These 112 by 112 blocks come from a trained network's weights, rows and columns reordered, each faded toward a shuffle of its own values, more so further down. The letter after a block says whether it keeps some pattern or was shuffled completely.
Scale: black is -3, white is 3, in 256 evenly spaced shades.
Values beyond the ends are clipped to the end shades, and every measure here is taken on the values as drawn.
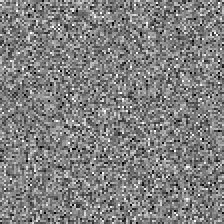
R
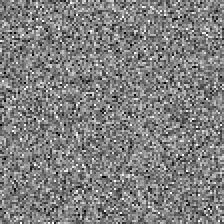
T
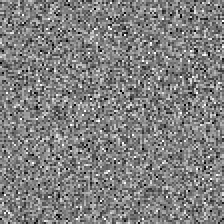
R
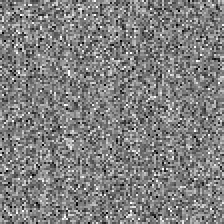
R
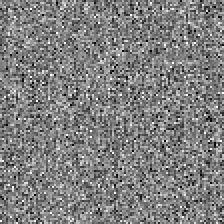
R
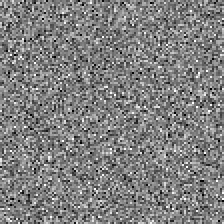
T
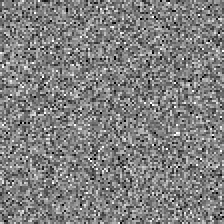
T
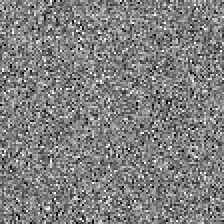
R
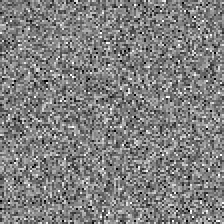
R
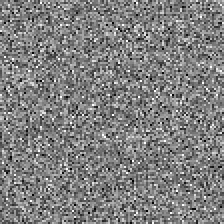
T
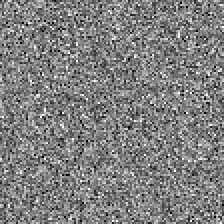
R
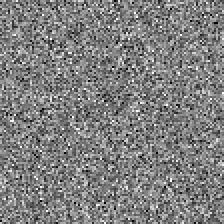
T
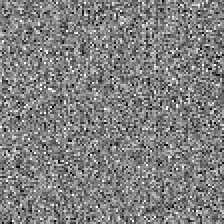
R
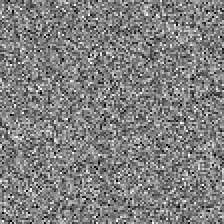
T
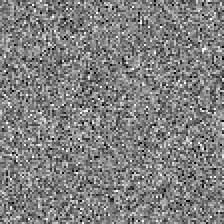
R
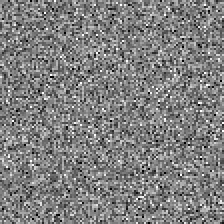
T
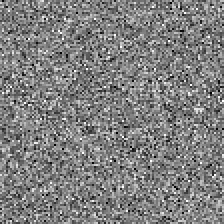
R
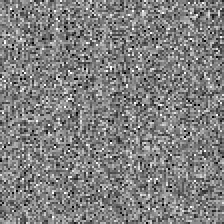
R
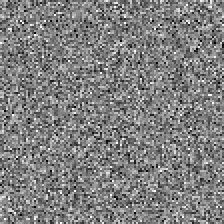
R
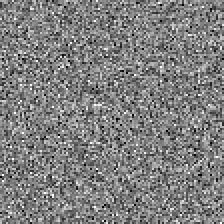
T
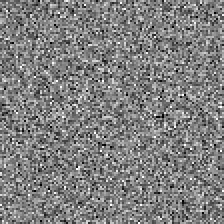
T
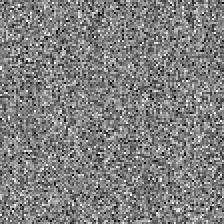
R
